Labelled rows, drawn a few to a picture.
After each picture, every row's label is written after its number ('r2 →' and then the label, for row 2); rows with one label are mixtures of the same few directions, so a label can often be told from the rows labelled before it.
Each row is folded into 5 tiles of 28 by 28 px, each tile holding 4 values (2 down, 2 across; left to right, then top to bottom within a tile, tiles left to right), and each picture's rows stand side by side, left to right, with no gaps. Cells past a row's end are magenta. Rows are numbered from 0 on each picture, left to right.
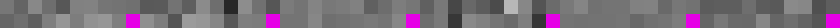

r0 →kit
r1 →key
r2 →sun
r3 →sun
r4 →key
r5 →sun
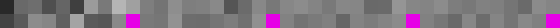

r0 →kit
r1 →sun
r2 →sun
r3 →sun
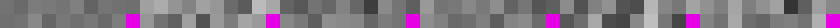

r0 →sun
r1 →sun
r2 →key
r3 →kit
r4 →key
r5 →sun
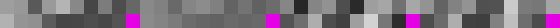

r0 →kit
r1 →kit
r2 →key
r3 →key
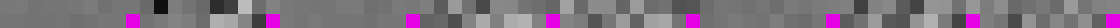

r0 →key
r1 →key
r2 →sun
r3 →kit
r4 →kit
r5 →kit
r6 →key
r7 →sun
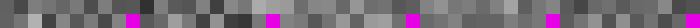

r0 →sun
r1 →kit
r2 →kit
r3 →key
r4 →sun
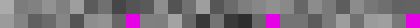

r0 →kit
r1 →kit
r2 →kit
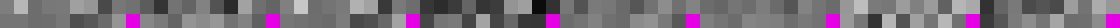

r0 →key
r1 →key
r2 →key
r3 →sun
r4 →key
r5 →key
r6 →sun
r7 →kit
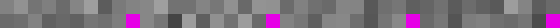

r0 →key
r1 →sun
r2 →key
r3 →sun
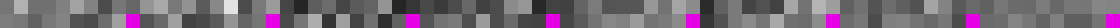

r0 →key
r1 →key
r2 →sun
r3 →sun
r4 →kit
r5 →kit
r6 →sun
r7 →kit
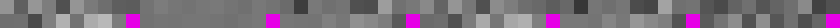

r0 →kit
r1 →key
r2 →key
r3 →kit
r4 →key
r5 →sun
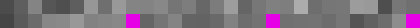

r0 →kit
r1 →key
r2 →key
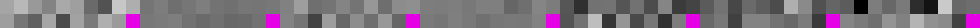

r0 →sun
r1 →kit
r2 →sun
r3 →sun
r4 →sun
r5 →sun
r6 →key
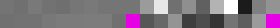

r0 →kit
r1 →key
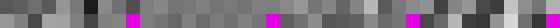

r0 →key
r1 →sun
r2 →key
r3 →key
